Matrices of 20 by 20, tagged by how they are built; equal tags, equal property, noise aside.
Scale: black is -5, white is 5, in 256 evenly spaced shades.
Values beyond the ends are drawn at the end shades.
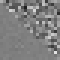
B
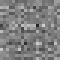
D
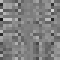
D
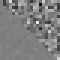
B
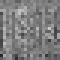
D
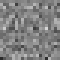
D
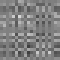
D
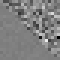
B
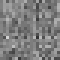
D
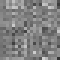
D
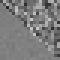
B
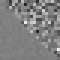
B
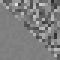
B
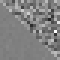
B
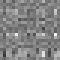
D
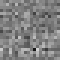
D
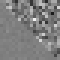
B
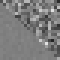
B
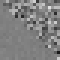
B
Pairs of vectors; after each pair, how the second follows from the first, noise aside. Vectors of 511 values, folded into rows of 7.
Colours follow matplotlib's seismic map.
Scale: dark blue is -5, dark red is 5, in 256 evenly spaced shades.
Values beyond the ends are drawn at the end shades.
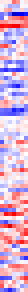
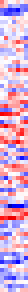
wrapped around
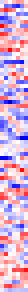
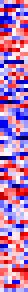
scaled up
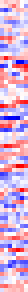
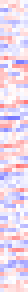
shrunk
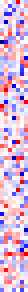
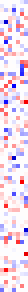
partly zeroed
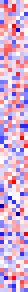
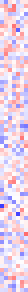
shrunk
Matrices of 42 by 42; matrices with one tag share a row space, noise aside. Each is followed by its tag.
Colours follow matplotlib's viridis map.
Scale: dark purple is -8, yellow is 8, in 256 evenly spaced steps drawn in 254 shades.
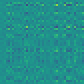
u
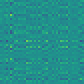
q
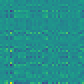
q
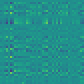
q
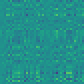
u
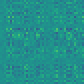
u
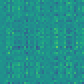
u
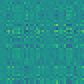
u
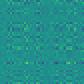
u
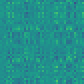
u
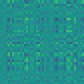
u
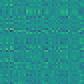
q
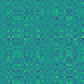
u
